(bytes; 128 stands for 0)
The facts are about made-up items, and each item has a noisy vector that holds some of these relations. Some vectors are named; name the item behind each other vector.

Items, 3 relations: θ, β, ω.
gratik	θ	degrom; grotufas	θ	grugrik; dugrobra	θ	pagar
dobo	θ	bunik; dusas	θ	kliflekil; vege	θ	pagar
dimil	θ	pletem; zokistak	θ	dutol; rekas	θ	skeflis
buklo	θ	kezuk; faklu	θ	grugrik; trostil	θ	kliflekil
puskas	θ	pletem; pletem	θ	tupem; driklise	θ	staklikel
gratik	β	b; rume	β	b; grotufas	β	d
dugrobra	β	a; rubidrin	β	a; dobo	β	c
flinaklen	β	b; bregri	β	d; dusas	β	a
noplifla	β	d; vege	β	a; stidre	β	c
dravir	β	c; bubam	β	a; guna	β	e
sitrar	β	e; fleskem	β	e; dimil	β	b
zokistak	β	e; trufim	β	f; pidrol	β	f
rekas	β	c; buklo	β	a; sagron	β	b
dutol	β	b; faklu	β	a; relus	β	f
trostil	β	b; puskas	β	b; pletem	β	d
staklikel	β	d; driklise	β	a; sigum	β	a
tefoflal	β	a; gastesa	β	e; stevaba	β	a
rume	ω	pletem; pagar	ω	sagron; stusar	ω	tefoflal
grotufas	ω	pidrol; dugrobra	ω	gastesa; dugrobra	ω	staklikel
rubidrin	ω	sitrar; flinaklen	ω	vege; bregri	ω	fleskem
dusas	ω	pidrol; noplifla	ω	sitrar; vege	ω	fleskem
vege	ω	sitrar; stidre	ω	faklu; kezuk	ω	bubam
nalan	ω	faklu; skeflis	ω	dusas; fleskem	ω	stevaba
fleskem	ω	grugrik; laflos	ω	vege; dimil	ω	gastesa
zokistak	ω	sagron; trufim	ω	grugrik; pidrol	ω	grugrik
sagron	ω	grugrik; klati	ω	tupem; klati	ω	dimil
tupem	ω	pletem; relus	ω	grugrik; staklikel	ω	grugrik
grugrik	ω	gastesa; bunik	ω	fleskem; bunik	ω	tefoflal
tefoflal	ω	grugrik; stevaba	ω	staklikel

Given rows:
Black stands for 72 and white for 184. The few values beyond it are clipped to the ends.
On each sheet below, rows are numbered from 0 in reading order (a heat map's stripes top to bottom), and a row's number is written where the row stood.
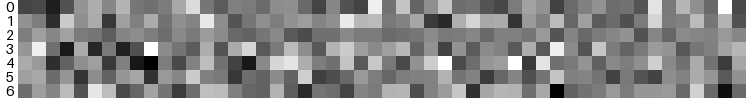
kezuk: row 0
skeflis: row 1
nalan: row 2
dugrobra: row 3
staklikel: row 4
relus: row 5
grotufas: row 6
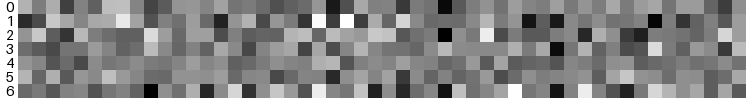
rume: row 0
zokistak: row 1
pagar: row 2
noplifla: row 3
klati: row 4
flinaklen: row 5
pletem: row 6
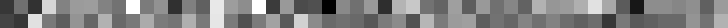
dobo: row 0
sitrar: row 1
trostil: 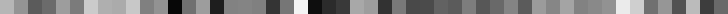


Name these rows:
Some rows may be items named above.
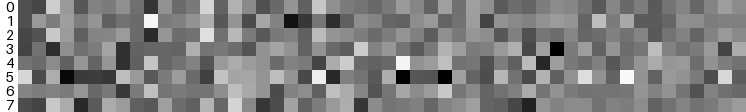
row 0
guna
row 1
stidre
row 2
guna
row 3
bregri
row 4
bubam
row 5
dimil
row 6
sigum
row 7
gastesa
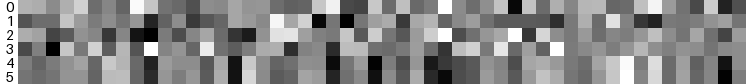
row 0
dusas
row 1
bunik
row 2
staklikel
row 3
rekas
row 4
gratik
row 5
gratik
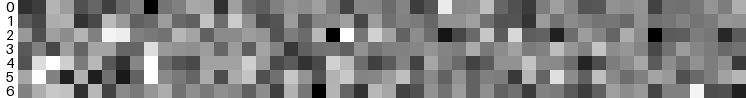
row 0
fleskem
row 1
gastesa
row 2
dutol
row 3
dravir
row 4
faklu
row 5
dugrobra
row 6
grugrik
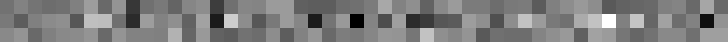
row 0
stusar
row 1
gratik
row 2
laflos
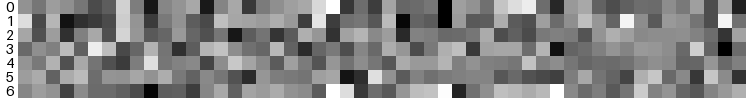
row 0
tupem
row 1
dimil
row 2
sagron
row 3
grotufas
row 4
rubidrin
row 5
kliflekil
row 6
driklise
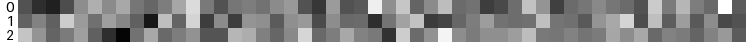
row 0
kezuk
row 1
degrom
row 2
stevaba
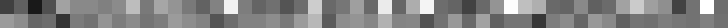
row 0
buklo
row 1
klati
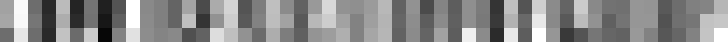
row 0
dugrobra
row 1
dugrobra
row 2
vege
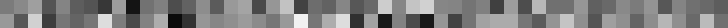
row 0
tefoflal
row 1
puskas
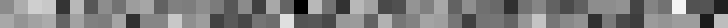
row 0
grugrik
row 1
pidrol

